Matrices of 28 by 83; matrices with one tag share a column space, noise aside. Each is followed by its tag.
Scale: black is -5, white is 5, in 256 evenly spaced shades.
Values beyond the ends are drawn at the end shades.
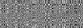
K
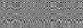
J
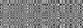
K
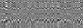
J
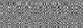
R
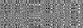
K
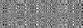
K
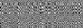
R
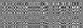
R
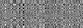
K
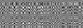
R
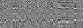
J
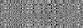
K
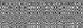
R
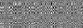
R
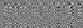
R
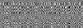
R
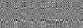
J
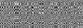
R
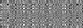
K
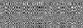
R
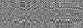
J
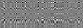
J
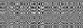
R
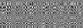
R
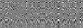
J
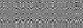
J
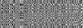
K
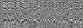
J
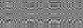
J
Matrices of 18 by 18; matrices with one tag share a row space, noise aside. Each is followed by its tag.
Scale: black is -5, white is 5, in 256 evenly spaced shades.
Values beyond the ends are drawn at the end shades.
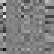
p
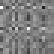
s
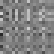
s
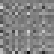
s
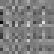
s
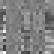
p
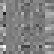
p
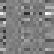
p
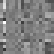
p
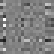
p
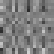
s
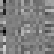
p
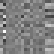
p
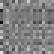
s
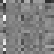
p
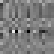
s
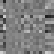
p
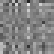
s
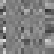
p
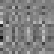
s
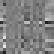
p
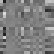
p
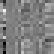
p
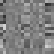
p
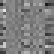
p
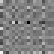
s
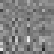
s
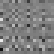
s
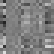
p
